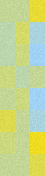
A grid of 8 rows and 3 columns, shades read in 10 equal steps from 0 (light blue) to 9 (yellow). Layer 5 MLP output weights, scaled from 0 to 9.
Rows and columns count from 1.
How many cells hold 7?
2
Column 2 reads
4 6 5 3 5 4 4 4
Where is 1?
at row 2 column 3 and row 6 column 3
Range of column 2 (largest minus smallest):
3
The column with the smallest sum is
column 3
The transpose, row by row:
4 3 3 5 4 7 5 4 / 4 6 5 3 5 4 4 4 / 8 1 0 4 0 1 9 7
